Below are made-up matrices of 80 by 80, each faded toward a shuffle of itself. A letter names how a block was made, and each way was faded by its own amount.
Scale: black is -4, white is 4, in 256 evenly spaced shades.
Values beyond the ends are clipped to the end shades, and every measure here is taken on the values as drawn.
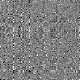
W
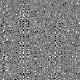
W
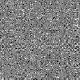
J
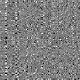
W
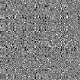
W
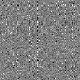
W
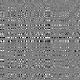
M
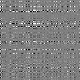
M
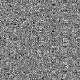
J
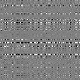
M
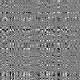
M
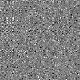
J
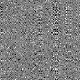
W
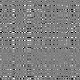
M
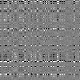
M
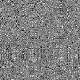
J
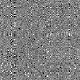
W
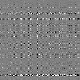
M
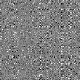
W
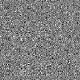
J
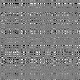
M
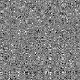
J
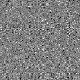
J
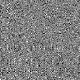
J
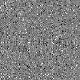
J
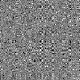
W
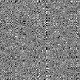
W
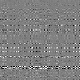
M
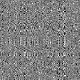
W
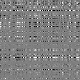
M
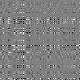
M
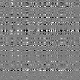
M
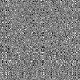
W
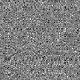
J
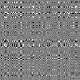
M
